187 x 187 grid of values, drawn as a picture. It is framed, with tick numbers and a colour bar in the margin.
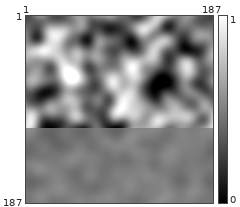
Ninth with the highest average: top left. Seam: horizontal, 60% of the way down, the bottom part calmer. Slope: none. Average level on the scale: 50%. Lone odd cells: none. Mirror symmetry: none.
